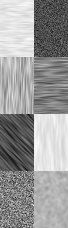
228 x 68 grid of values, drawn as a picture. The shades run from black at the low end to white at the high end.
It is made of 4 by 2 panels. Panel 1,1: very high, streaked across, faint in contrast. Panel 1,2: low, fine-grained. Panel 2,1: high, streaked downward. Panel 2,2: middling, streaked across. Panel 3,1: low, slanting down to the right. Panel 3,2: very high, streaked downward, faint in contrast. Panel 4,1: middling, fine-grained, strong in contrast. Panel 4,2: high, blotchy, faint in contrast.
